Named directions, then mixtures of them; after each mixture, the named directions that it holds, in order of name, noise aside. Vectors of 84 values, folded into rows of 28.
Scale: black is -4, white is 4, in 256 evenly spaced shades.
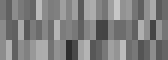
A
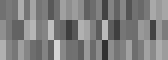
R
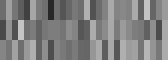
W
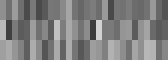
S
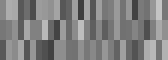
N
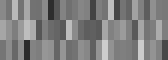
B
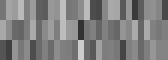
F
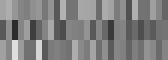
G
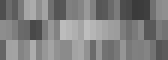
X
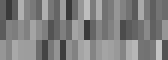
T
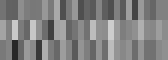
G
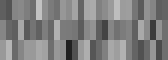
A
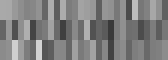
G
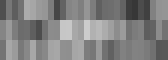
X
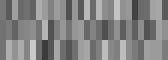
A, N, T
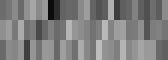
B, W, X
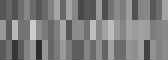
G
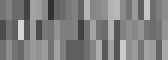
A, W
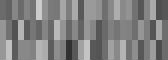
A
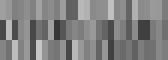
G, S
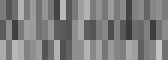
G, R, T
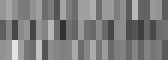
G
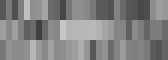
X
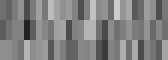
A, B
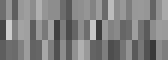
S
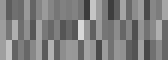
F, W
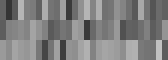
T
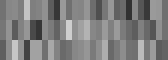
B, G, X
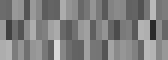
A, R, S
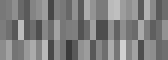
A, W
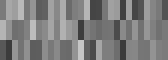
F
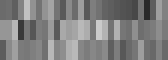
A, W, X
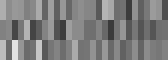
G
